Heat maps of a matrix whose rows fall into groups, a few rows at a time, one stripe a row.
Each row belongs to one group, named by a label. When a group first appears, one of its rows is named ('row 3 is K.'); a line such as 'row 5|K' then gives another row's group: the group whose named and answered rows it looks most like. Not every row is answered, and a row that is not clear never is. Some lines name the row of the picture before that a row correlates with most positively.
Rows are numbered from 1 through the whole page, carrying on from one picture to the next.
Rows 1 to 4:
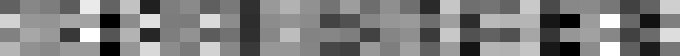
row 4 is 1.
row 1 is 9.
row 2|1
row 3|9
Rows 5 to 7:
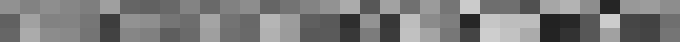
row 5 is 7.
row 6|1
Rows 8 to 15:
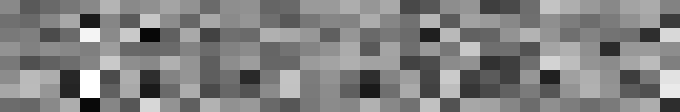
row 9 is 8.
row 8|7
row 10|9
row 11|7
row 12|7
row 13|9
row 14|9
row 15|8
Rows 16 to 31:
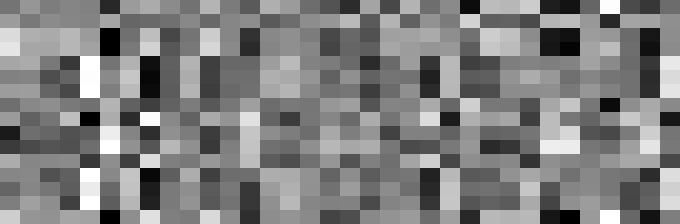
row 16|1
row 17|7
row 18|1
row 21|9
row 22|9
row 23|7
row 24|8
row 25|7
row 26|7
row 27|8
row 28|9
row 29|9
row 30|9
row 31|1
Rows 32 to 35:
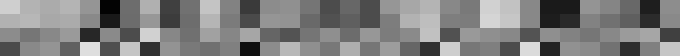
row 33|1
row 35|9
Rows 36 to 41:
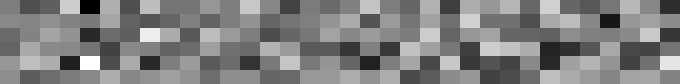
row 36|8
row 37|7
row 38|8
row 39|1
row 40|9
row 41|7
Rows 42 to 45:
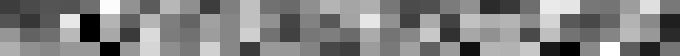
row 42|7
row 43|8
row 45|1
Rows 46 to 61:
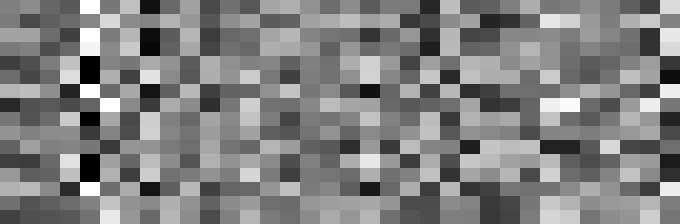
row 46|9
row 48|9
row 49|9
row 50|8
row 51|8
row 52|9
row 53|7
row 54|8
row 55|8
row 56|1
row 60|7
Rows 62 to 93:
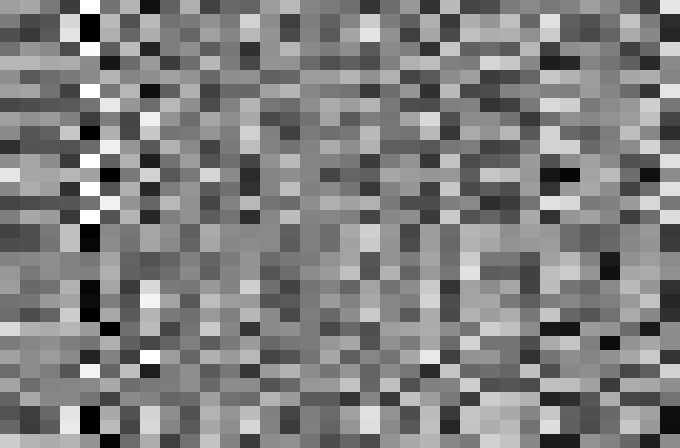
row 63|8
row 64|8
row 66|1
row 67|7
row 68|9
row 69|7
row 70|8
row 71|8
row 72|7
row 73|9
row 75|9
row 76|7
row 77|9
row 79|8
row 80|7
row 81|7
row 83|8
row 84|8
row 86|7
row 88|9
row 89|7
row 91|8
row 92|8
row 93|1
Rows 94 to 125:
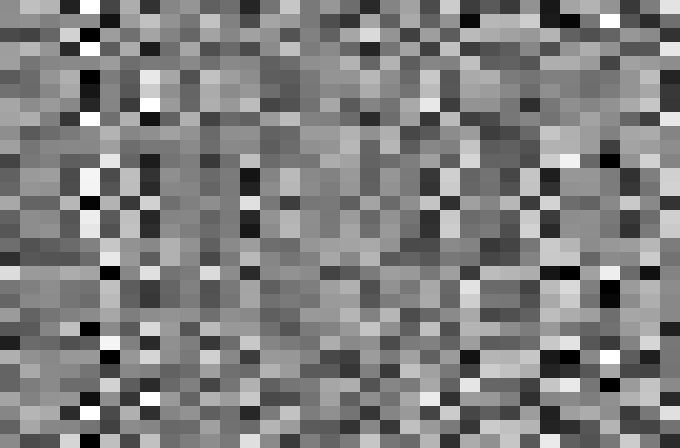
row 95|1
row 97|9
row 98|7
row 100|8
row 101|8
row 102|9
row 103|7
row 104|7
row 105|7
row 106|9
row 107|9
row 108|8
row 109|9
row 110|9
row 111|7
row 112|7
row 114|7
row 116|7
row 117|8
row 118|7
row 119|1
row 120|1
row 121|7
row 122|8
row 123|9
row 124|1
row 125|8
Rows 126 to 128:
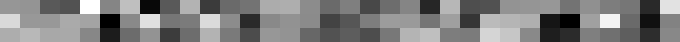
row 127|1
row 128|1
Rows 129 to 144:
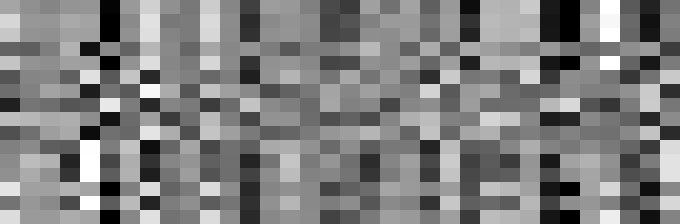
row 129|1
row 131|1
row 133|1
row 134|9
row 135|8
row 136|7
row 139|9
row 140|9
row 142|1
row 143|9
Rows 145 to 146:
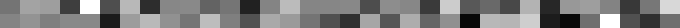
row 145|9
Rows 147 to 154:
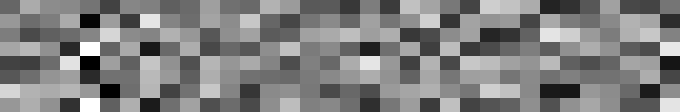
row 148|8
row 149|7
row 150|9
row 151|8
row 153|1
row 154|9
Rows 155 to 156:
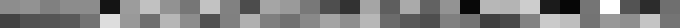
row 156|7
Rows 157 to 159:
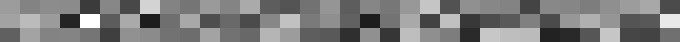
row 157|8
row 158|9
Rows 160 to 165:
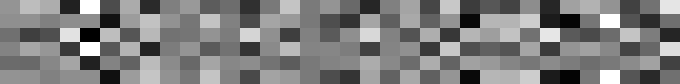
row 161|1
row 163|9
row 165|1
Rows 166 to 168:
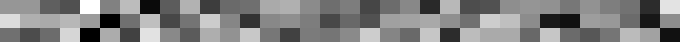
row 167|1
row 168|8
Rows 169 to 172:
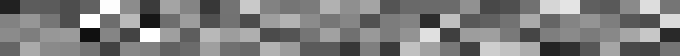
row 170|9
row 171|8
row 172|1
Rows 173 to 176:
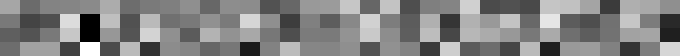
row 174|8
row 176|9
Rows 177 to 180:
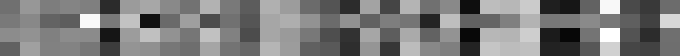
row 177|1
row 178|9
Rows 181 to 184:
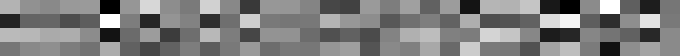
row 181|1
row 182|7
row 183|1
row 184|7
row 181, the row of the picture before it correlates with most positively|179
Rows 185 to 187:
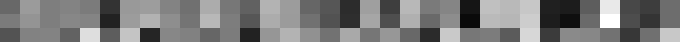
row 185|1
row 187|9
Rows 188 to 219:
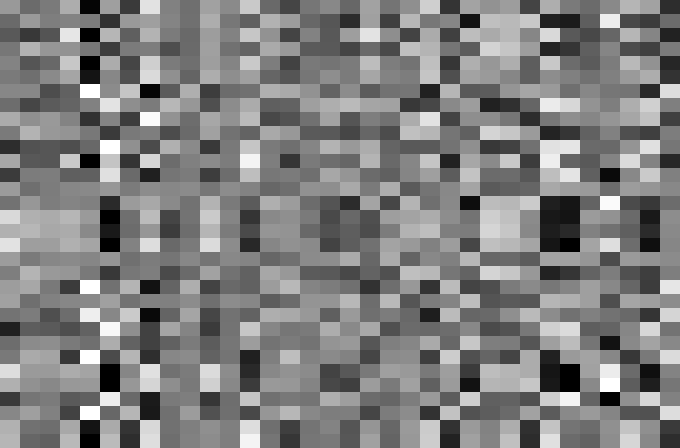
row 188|8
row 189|1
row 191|1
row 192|8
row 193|8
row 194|9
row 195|7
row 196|8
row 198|7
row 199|8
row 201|7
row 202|1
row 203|1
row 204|1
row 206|7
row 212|7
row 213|9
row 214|1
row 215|1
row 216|7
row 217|9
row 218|8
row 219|8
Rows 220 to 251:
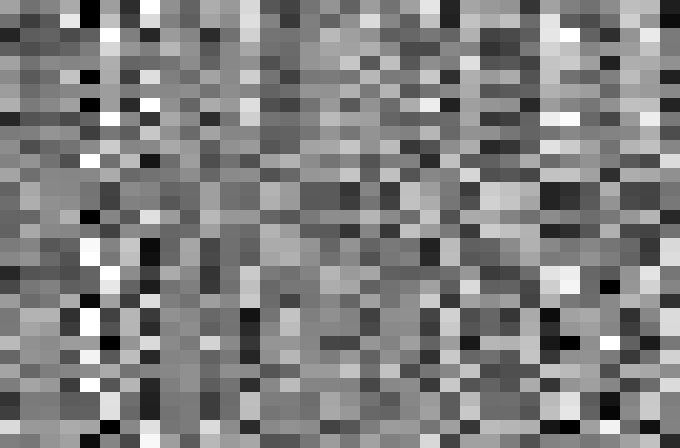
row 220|8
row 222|7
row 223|7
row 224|7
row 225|8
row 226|7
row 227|8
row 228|7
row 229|8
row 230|7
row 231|9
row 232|7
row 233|1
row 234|1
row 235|8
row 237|9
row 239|7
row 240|7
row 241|8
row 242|9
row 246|7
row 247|9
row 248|7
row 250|1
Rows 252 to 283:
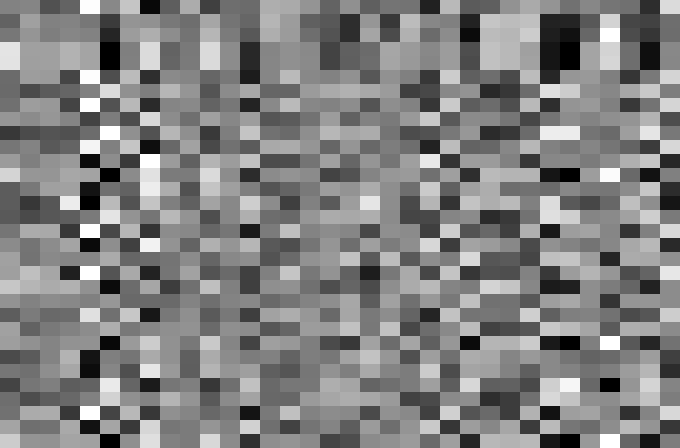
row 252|9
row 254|1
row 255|1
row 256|1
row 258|7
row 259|9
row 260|8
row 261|7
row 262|9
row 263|8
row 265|8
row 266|8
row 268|9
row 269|8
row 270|7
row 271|9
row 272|1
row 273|7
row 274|9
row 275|7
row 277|8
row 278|8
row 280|7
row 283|1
